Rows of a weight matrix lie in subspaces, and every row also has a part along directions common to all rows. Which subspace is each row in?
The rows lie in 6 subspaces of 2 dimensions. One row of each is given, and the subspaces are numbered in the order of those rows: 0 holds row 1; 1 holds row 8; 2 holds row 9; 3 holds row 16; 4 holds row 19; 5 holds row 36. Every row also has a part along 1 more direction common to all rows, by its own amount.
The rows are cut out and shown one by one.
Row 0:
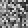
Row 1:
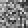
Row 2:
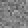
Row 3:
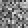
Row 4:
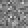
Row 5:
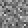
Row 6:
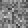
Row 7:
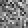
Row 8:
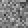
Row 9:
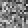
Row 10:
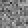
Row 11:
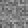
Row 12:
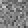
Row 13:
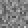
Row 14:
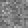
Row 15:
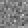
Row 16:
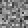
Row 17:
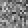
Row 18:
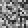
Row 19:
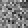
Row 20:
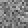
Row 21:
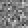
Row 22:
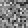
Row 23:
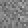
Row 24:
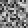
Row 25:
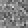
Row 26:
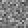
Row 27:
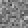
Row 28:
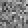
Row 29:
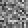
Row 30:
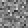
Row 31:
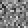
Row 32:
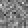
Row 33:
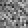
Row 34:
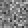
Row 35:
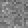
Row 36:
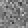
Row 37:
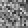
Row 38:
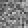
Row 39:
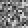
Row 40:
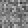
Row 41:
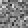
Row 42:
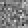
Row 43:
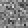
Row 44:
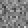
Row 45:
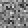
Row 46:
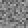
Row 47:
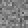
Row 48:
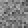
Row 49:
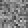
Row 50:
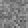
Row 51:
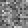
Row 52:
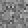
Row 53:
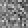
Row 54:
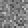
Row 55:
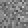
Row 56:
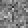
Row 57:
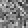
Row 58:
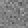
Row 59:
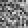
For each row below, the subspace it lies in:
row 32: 5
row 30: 0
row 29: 1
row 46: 1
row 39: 5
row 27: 3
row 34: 4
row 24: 3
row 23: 0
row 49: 4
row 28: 2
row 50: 4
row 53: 1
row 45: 2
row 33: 4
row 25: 4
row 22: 4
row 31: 3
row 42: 5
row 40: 1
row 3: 4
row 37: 0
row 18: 3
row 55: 0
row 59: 0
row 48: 0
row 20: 0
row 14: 2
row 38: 0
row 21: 5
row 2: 0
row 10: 1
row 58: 5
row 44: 3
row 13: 3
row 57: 5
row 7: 5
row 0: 1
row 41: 3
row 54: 4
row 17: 2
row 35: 2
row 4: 5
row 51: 2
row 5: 0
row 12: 3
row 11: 1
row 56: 4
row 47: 3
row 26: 1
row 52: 2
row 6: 4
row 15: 5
